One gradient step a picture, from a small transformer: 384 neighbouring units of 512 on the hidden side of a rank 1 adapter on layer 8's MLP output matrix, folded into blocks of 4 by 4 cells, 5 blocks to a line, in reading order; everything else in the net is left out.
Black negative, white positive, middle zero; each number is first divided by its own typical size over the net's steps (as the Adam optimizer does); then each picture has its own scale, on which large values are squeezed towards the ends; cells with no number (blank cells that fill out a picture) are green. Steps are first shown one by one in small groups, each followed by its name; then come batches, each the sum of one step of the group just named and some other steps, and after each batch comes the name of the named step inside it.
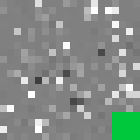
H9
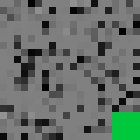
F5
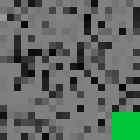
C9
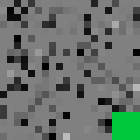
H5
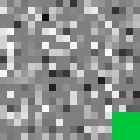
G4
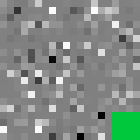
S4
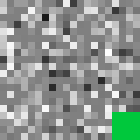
G4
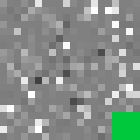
H9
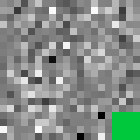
S4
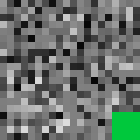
C9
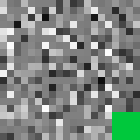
G4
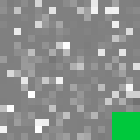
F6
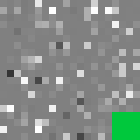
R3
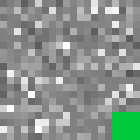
F6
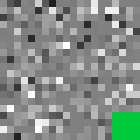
F6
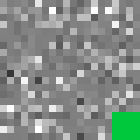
R3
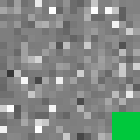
R3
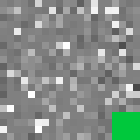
F6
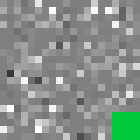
R3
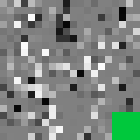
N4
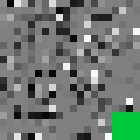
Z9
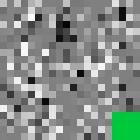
N4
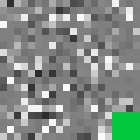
Z9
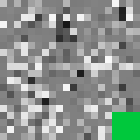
N4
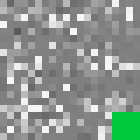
Z9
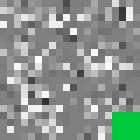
N4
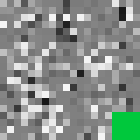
N4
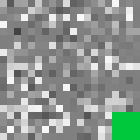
Z9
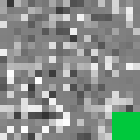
Z9
